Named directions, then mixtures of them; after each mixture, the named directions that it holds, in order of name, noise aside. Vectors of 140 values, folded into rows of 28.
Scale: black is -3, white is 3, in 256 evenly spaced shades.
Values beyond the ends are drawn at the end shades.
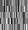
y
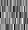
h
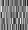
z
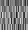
y, z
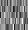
h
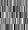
h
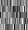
h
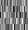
h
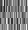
y, z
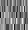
h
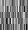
y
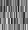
y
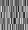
y, z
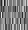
h, z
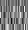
h, y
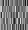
z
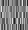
z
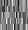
h, y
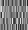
z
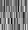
y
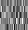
h, z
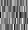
h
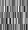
y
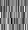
h, y
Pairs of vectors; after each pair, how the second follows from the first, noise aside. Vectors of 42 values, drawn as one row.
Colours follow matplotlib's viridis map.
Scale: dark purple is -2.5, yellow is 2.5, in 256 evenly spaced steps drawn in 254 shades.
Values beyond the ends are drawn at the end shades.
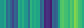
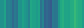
shrunk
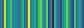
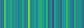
shrunk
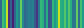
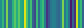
reversed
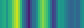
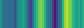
reversed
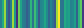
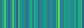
shrunk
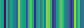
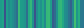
shrunk
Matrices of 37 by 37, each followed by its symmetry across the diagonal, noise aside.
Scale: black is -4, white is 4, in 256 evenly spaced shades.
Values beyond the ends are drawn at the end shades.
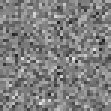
antisymmetric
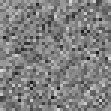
symmetric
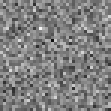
neither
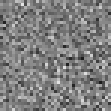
antisymmetric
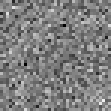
symmetric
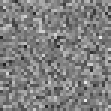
neither
